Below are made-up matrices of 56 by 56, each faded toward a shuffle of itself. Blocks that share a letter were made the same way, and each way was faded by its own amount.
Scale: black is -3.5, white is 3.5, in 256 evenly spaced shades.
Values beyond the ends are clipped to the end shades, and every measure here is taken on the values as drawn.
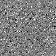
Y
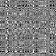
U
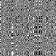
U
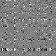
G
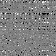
G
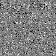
Y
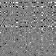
G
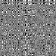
U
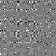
G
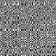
U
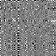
U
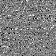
Y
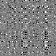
G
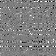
G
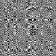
U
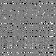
G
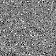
Y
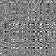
U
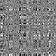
U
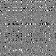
G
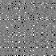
G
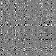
G
